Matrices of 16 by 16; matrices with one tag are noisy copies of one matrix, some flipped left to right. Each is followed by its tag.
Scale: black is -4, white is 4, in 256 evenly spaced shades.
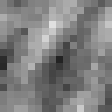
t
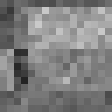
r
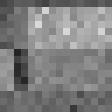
r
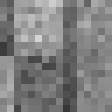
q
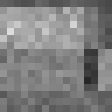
r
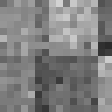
q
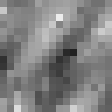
t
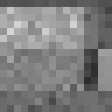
r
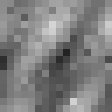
t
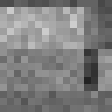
r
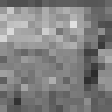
r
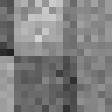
q
